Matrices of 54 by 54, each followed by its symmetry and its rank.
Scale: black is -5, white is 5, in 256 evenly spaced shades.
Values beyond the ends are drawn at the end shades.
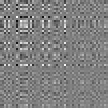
symmetric, rank two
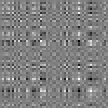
symmetric, rank two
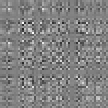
symmetric, rank three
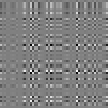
neither, rank one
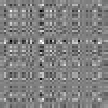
symmetric, rank two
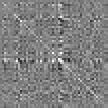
symmetric, rank five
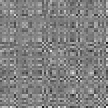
symmetric, rank three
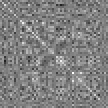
symmetric, rank five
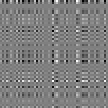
neither, rank one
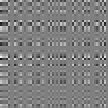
neither, rank one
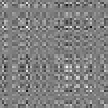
symmetric, rank three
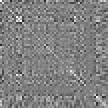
symmetric, rank five
